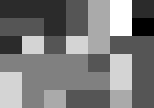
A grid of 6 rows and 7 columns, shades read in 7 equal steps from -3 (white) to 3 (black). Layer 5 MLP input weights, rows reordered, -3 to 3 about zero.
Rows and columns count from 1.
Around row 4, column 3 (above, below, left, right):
1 0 0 0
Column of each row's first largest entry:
1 7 1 5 7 4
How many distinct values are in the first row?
4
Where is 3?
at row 2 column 7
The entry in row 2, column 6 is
-3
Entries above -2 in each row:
6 6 5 6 5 6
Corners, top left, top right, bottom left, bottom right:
2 2 -2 1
